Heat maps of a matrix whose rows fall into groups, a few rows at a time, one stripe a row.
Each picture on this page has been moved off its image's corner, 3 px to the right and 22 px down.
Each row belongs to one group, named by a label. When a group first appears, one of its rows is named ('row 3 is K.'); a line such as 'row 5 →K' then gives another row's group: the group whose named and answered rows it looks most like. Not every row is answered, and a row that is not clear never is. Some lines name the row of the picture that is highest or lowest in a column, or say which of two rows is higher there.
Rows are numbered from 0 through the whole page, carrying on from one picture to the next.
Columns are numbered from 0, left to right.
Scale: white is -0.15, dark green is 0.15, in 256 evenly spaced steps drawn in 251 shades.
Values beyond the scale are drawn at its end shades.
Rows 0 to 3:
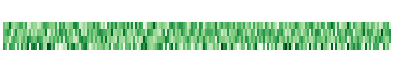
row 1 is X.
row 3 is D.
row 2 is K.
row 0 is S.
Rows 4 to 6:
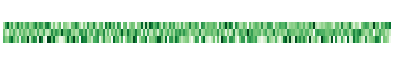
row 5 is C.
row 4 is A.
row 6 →D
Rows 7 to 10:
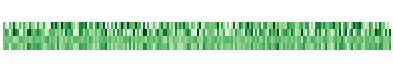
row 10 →K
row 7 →C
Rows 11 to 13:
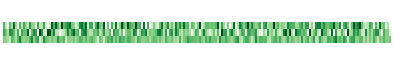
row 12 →D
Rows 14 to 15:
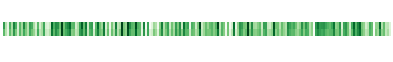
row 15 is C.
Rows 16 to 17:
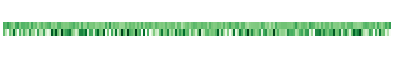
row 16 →A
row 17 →C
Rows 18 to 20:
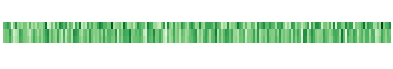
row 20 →S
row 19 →S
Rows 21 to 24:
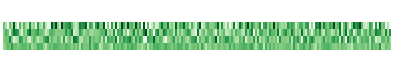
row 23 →S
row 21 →C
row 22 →K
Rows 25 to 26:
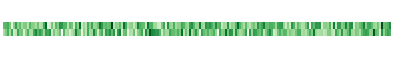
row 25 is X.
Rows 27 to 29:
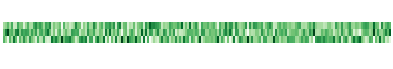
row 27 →A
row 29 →C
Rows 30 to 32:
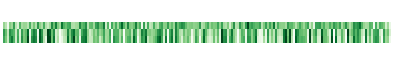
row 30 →C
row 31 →D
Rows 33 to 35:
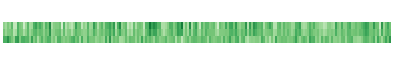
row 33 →A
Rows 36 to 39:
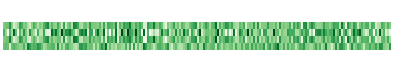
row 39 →K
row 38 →S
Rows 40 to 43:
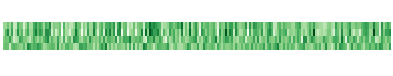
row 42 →S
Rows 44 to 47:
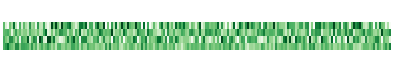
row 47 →A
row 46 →D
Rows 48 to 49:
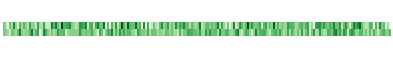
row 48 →C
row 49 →X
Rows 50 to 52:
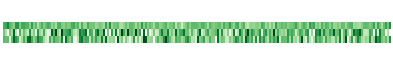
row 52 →K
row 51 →C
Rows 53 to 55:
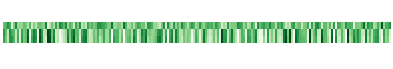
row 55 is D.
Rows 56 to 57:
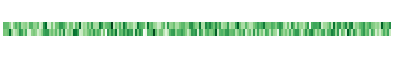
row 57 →S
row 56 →X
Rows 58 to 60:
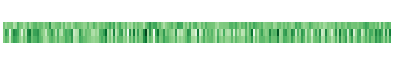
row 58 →A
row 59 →K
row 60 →K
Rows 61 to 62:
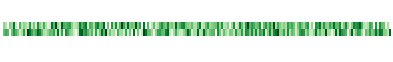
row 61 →C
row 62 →K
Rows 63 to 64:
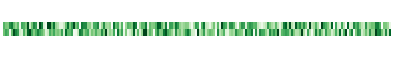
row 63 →D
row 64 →K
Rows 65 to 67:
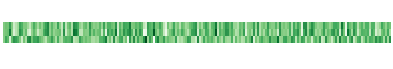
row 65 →S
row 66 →S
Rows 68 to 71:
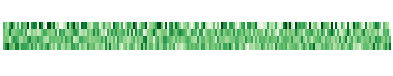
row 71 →A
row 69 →S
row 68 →D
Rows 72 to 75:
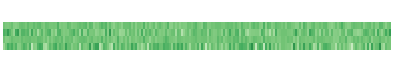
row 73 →A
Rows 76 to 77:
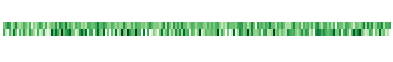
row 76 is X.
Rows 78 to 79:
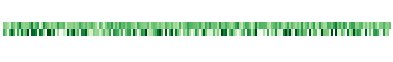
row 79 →D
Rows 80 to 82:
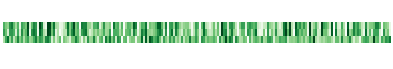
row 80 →D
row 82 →A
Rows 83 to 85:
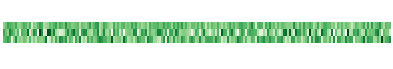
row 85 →X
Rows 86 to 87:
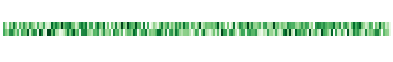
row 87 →D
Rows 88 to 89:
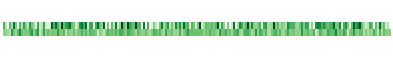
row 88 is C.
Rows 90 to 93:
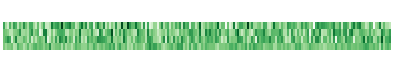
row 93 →A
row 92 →X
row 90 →C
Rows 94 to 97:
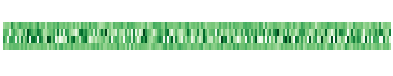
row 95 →K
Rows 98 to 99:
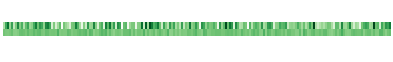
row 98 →A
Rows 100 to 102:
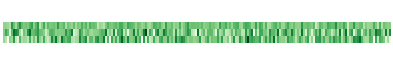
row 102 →C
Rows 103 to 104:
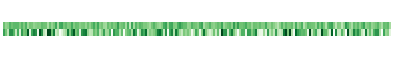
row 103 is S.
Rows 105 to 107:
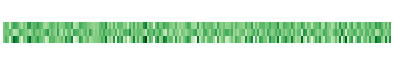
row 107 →K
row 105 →K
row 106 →S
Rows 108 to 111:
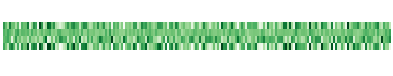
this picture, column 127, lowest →111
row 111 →D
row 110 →X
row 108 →D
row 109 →A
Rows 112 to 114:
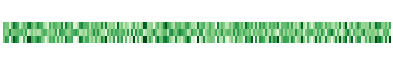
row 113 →S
